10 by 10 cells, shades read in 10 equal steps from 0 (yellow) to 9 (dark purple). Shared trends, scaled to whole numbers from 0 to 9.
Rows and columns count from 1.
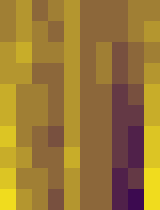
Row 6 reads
2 4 4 5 3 5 5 7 7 2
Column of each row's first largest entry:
3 4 8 8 8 8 9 9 8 9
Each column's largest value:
4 4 5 6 3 5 5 8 9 4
